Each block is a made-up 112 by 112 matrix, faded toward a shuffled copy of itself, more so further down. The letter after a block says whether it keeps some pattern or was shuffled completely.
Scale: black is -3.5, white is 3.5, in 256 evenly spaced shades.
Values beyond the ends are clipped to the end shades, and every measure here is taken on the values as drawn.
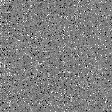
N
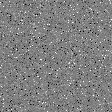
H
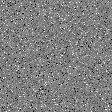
H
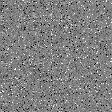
N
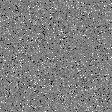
H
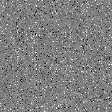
N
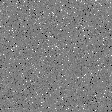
H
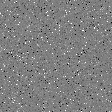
H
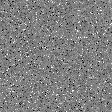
H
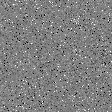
H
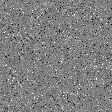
H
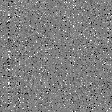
N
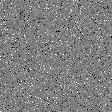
H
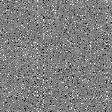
N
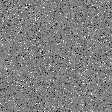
H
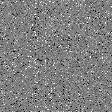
N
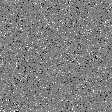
H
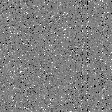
N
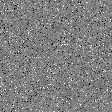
H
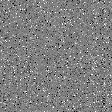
N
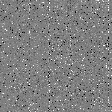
N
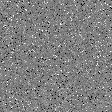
H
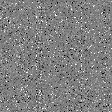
N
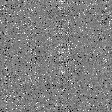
N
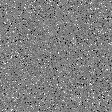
H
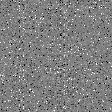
N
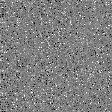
N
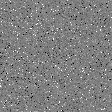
H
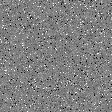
H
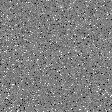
H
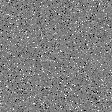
H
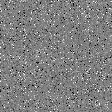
N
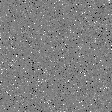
H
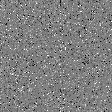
N
